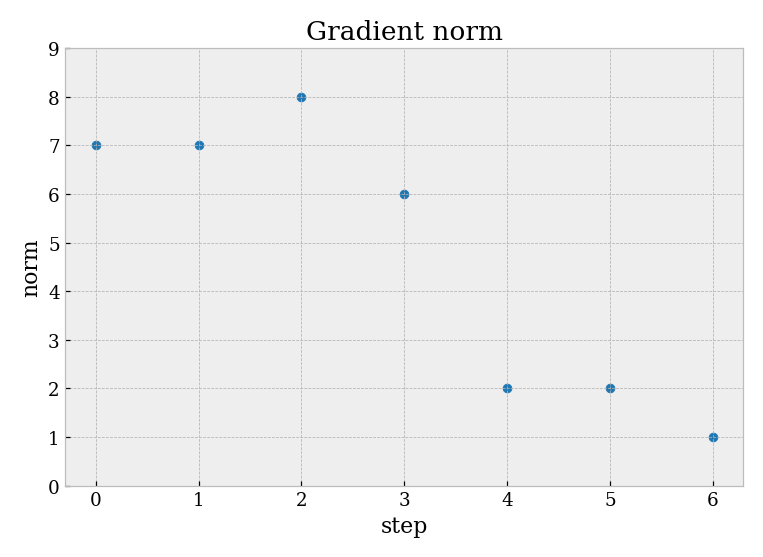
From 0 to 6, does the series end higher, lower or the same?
lower
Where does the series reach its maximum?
2
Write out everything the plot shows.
Title: Gradient norm
x-axis: step, ticks 0 1 2 3 4 5 6
y-axis: norm, ticks 0 1 2 3 4 5 6 7 8 9
Values:
7 7 8 6 2 2 1
